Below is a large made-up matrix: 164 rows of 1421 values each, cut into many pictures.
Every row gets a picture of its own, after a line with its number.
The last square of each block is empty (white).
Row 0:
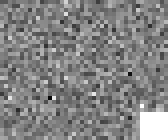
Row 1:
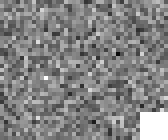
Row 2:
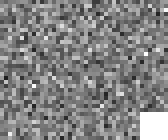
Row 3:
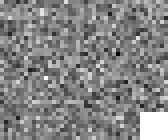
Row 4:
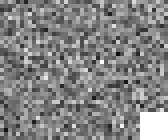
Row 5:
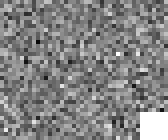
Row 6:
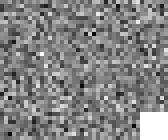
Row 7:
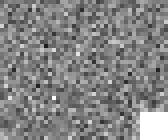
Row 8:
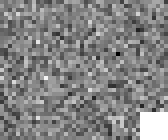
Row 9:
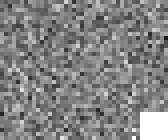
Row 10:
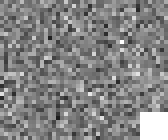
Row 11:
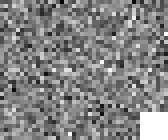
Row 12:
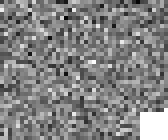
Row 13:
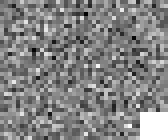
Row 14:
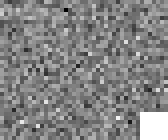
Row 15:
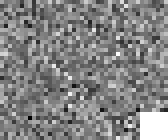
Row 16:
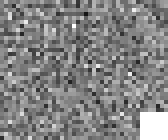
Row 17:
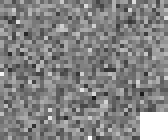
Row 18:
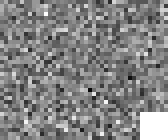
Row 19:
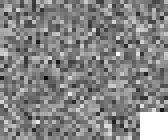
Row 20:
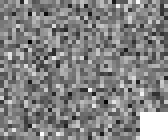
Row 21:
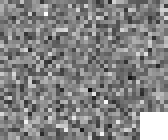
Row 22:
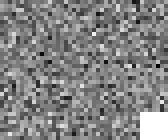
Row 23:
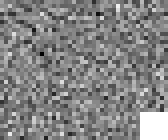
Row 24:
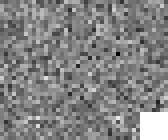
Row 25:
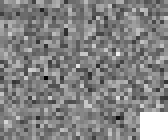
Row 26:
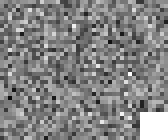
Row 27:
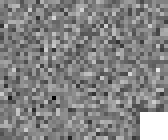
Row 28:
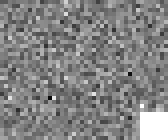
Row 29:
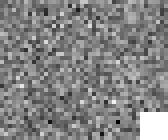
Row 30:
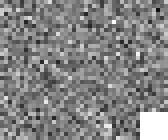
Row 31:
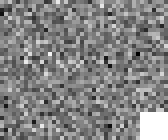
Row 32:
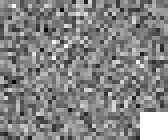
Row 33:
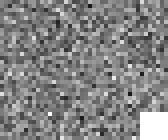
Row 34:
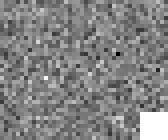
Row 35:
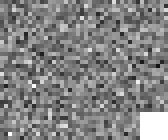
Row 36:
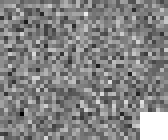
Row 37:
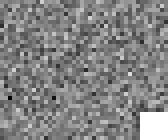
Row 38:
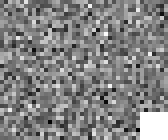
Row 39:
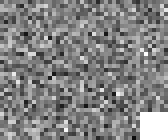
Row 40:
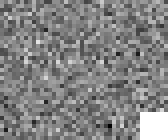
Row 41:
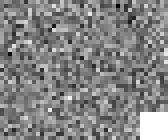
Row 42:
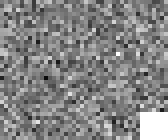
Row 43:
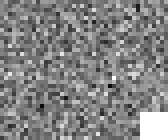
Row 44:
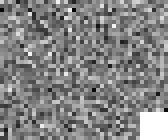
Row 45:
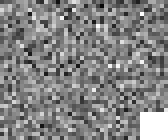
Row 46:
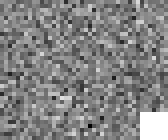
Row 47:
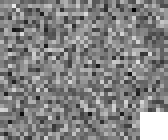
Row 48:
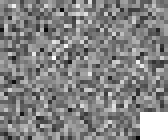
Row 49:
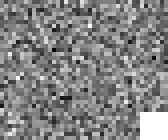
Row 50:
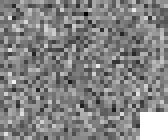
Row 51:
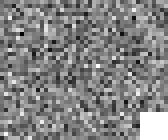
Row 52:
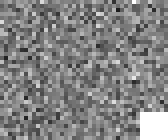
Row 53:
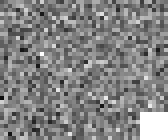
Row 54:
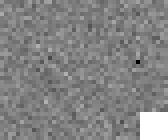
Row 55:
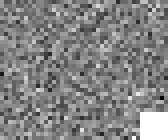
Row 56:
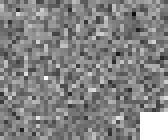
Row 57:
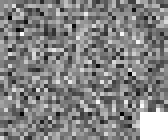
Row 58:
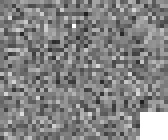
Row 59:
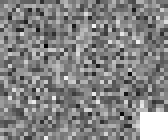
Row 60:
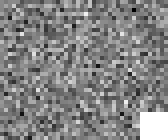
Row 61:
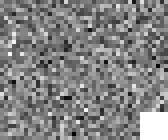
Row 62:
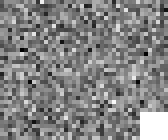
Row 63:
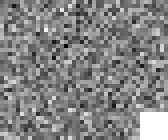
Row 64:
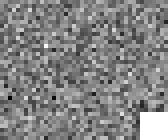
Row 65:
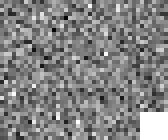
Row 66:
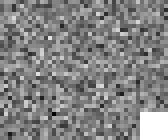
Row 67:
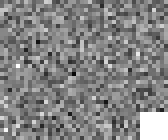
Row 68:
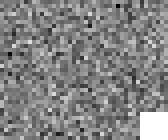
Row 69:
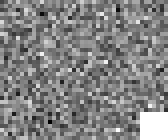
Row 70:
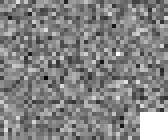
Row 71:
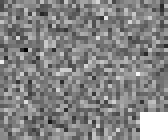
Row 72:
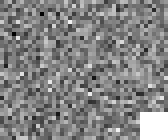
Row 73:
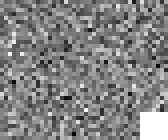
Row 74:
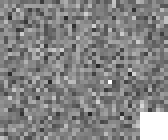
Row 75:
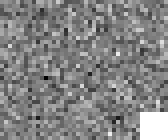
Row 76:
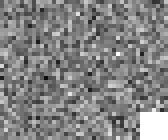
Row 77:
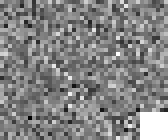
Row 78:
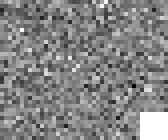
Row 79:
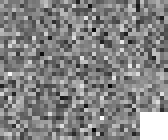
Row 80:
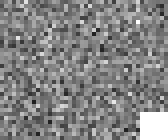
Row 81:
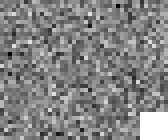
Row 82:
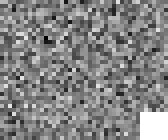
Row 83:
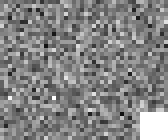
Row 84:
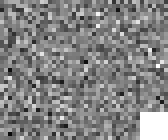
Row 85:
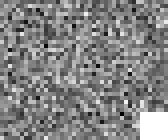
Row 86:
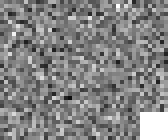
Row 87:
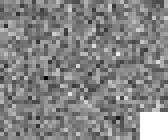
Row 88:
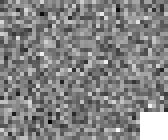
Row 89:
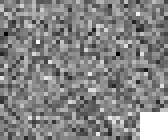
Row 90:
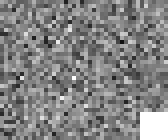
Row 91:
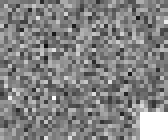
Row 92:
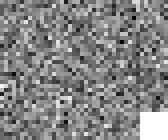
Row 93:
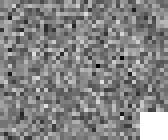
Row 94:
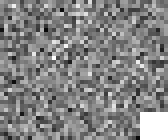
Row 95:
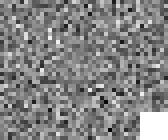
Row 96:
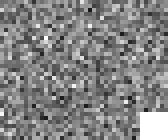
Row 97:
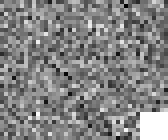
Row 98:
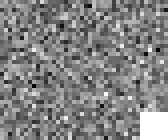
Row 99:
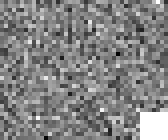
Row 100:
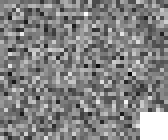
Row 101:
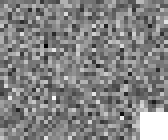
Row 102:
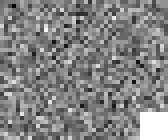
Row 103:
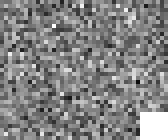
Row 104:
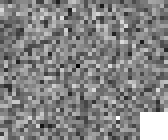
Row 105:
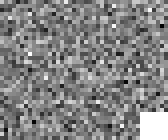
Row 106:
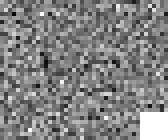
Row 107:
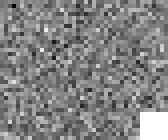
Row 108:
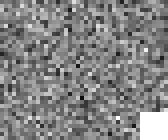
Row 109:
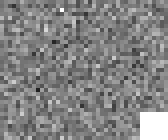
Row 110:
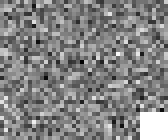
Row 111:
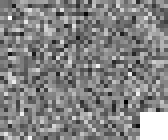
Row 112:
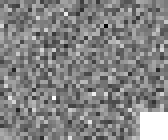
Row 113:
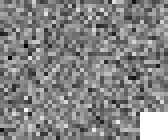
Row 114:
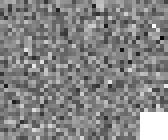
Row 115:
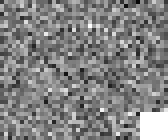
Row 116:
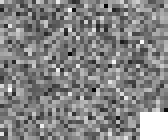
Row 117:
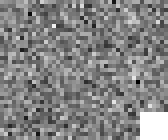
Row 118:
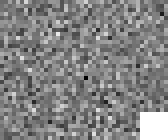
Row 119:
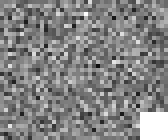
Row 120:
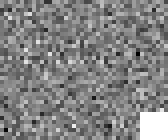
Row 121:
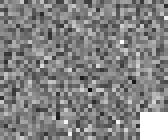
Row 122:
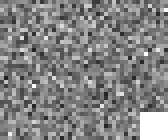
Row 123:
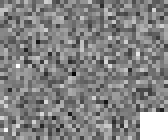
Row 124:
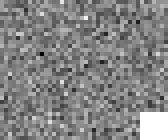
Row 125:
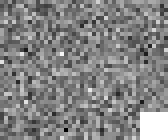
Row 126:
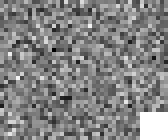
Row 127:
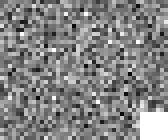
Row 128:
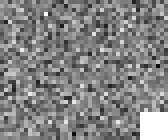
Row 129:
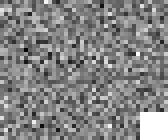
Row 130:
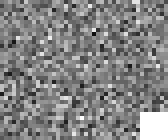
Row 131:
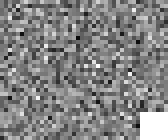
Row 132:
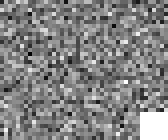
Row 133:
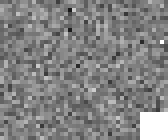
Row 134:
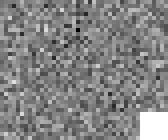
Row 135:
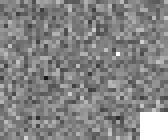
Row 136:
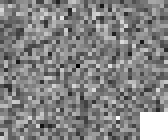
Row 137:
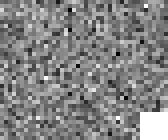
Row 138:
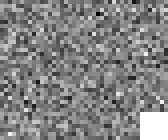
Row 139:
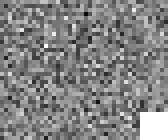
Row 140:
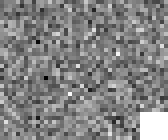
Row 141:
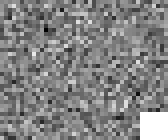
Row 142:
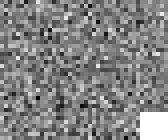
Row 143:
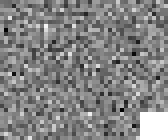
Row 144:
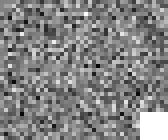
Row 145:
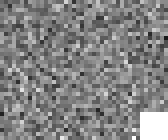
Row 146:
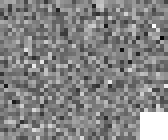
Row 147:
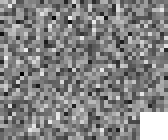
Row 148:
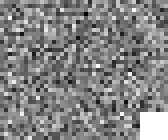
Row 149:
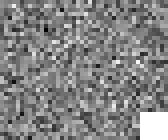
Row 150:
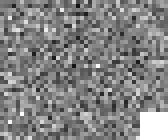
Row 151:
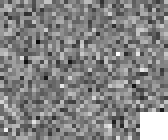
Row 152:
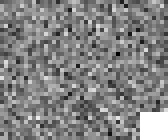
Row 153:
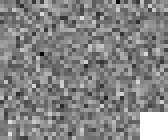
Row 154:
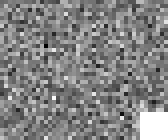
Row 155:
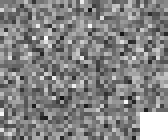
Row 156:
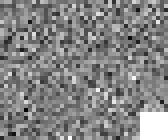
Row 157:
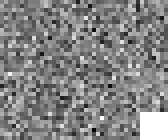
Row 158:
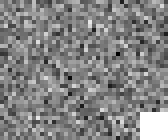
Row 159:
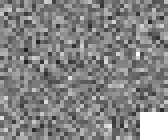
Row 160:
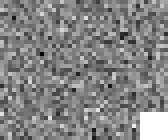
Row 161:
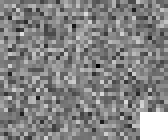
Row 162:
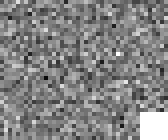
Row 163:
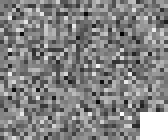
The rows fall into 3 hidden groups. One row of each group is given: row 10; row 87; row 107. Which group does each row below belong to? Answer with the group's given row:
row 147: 10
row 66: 10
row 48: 107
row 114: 87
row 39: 10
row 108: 87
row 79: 10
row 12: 87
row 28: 107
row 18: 10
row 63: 107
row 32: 107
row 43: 10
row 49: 10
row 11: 10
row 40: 87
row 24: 87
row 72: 10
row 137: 87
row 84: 10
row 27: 107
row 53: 10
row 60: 107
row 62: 10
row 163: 107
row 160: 10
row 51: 107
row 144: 107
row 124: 10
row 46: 10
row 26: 107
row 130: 10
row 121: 10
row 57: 107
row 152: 87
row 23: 10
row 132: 87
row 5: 87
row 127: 107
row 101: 107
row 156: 10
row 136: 87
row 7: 107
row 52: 10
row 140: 87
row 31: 87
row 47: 107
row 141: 107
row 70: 87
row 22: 10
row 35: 10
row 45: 87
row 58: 107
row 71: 10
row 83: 107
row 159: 87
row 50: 107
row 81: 10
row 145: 10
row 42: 87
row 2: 10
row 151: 87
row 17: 10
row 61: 10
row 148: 107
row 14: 87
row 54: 87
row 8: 87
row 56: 87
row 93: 107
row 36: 107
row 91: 107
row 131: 107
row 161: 107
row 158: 87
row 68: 10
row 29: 10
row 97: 87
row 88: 10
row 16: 107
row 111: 107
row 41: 10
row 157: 10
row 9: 10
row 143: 107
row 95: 10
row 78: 87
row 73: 10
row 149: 107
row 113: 10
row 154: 107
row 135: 87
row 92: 10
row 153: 10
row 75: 87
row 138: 10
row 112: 107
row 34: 87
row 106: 10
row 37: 107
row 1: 87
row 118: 10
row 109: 107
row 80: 10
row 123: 87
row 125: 10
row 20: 10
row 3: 87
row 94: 107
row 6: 10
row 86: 10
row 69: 10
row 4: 87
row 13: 107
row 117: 10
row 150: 107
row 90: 10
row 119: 107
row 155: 10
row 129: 87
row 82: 10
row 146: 87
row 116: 87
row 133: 87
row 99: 87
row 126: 10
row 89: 87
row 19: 87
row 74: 107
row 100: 107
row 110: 87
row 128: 10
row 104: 87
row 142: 10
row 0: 107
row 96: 10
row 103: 10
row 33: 10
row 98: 10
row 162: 87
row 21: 10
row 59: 107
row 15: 87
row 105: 87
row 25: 87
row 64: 107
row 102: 107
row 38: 10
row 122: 10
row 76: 87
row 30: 87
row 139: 107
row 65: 10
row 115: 87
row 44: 87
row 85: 107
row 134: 107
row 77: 87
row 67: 87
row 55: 10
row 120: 87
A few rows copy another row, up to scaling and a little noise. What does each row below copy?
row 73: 61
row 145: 9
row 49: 126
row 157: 79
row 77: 15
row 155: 96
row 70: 162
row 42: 19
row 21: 18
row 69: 88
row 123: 67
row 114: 146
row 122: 2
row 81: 68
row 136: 104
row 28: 0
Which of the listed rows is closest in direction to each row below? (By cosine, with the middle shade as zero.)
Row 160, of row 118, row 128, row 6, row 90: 128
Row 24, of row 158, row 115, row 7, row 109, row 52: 158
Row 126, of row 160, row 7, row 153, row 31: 153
